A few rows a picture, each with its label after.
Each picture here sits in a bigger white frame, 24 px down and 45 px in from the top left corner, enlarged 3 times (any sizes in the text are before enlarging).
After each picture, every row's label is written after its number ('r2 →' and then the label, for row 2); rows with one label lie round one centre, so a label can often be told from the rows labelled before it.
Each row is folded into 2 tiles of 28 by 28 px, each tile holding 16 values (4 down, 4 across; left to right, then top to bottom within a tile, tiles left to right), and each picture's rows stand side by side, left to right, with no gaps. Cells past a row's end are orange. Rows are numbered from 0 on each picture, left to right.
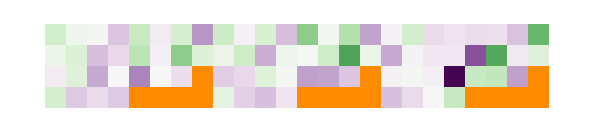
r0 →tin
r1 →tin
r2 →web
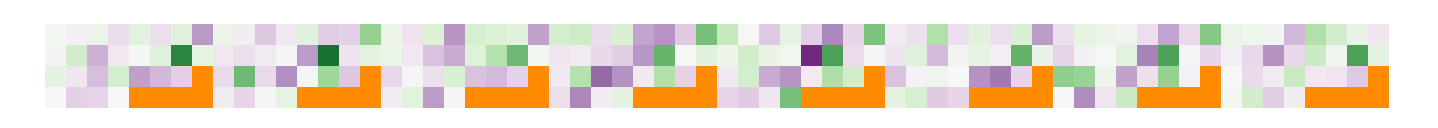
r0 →tin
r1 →web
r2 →tin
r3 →web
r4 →web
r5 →tin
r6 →web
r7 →tin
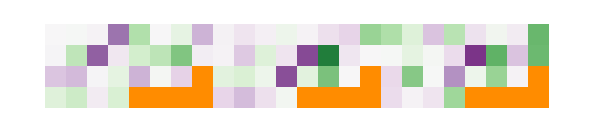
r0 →tin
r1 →web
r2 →web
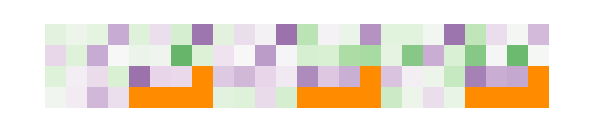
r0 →tin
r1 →tin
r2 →tin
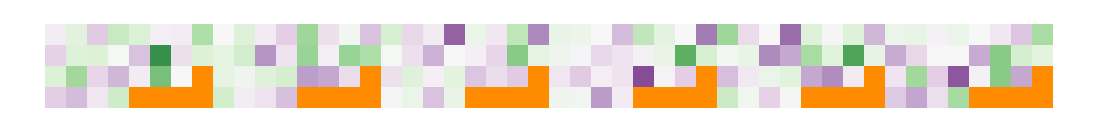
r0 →web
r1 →tin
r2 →tin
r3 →tin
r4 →tin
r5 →web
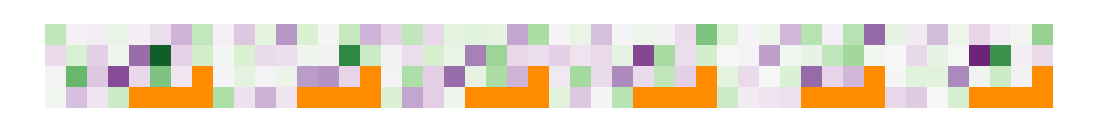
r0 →web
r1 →tin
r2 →web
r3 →web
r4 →tin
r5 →web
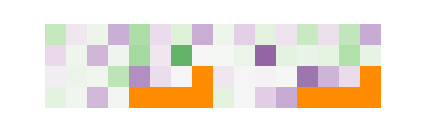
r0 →tin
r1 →tin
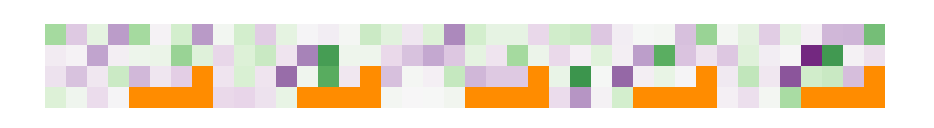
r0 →tin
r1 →web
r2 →tin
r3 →web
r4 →web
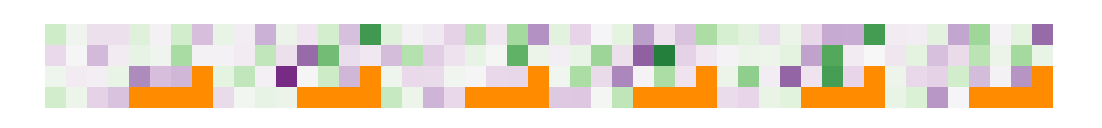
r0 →tin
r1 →web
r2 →tin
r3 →web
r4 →web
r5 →tin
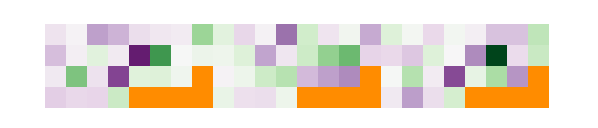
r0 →web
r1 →tin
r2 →web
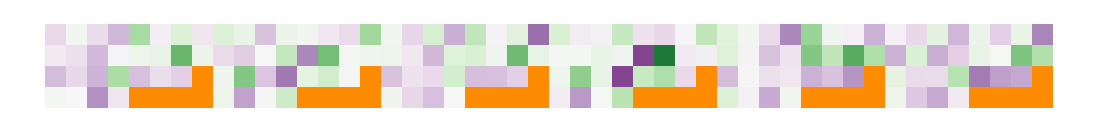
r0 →tin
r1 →web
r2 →tin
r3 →web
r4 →tin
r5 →tin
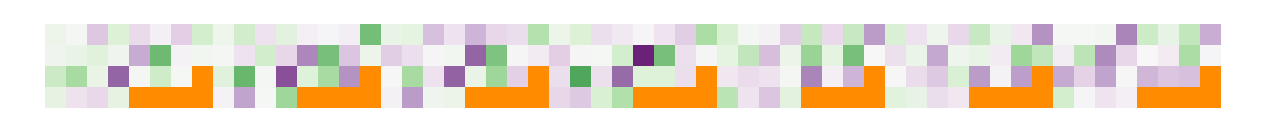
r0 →web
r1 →web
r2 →web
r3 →web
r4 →tin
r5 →tin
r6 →tin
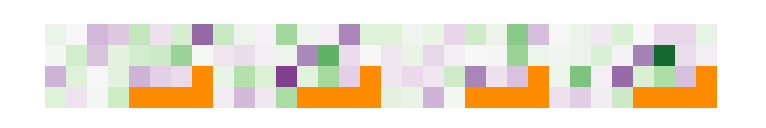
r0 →tin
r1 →web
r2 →tin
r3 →web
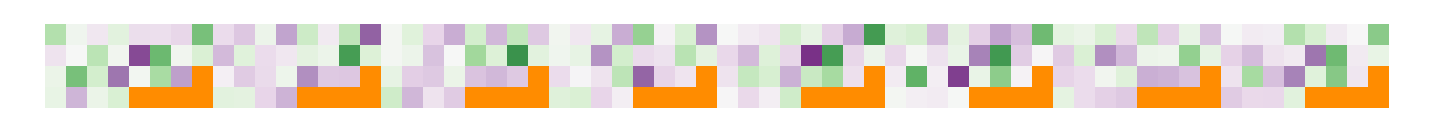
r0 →web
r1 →tin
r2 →tin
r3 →tin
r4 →web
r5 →web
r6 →tin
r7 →web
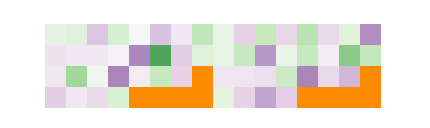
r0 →web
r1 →tin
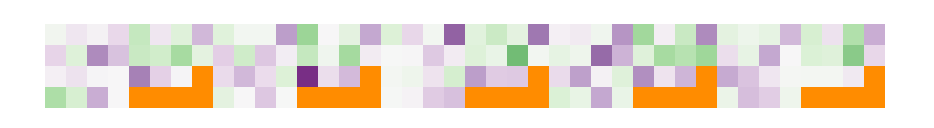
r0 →tin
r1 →tin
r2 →tin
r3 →tin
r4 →tin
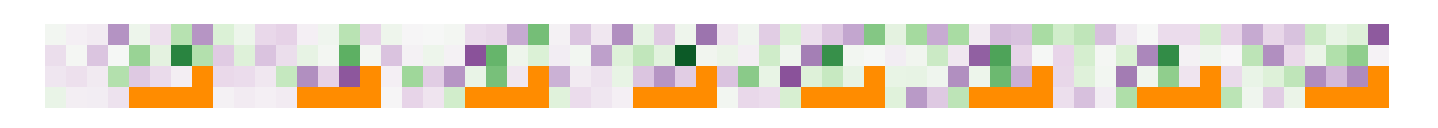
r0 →tin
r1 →tin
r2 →web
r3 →tin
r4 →web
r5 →web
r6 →web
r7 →tin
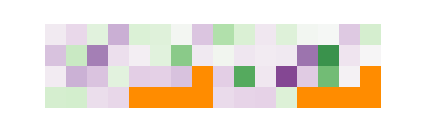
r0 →tin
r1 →web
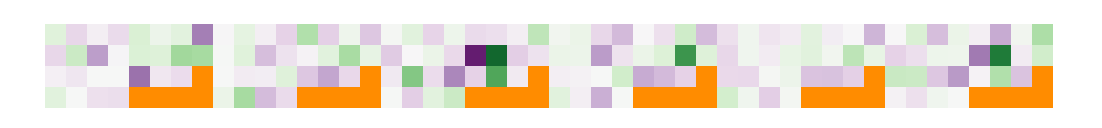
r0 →tin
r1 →tin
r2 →web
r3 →tin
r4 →tin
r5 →web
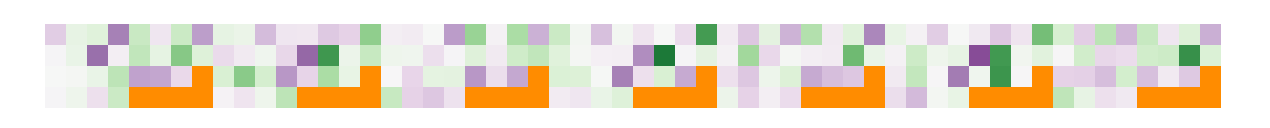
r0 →tin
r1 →web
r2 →tin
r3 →web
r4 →tin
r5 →web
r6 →tin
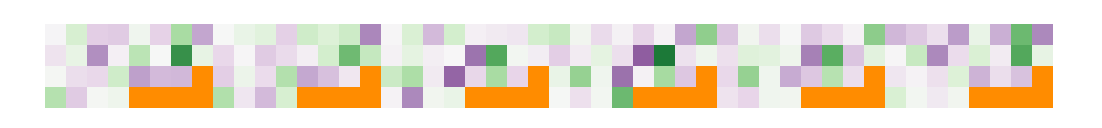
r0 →tin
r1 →tin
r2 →web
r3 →web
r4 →web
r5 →tin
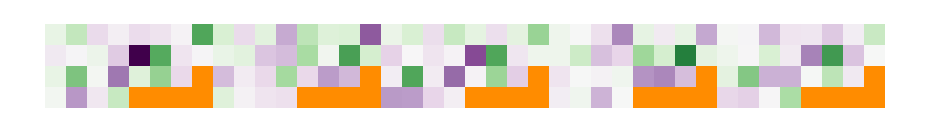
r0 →web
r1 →tin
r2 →web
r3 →tin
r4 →web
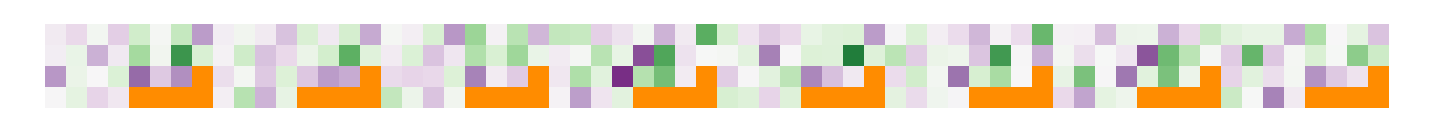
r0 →tin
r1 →tin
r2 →tin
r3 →web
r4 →tin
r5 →web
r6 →web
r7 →tin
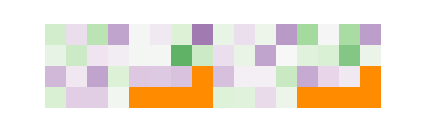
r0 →tin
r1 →tin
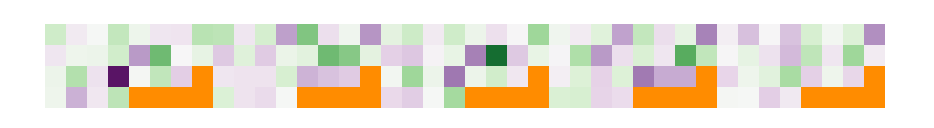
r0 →web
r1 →tin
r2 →web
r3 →tin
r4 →tin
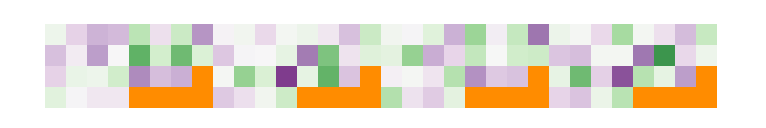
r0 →tin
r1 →web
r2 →tin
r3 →web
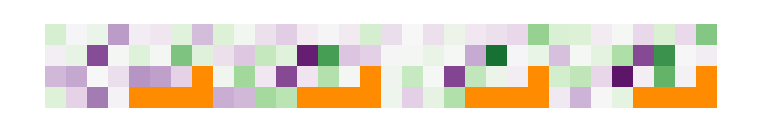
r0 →tin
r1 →web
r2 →web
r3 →web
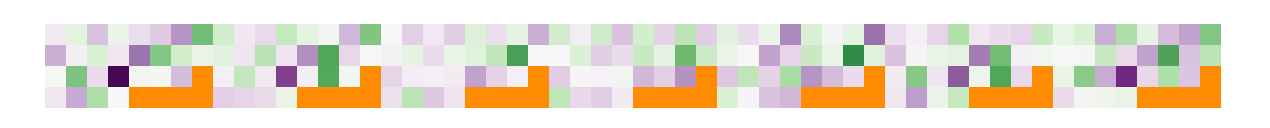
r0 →web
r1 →web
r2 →tin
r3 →tin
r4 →tin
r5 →web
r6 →web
